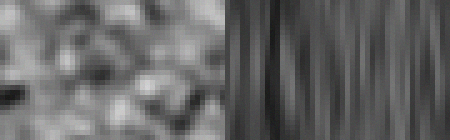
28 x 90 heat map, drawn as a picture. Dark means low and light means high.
It is made of 1 by 2 panels. Panel 1,1: middling, blotchy, strong in contrast. Panel 1,2: low, streaked downward.
